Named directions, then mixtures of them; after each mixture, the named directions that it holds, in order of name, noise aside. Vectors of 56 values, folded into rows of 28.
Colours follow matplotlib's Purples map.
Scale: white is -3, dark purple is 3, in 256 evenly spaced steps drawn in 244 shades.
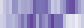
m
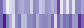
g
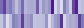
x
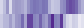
m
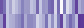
g, x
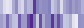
g, m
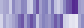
m, x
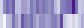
g, m, x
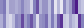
g, m, x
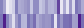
g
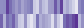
g, m, x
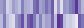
g, m, x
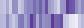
m
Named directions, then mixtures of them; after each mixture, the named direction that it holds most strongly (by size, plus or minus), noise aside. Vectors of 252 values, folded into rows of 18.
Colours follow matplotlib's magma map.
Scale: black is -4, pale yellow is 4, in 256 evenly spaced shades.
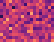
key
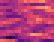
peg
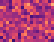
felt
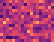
key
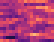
peg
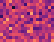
key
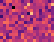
key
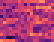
peg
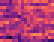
peg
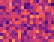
felt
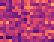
felt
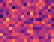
key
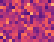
felt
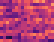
peg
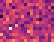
key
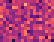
key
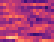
peg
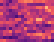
peg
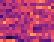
peg
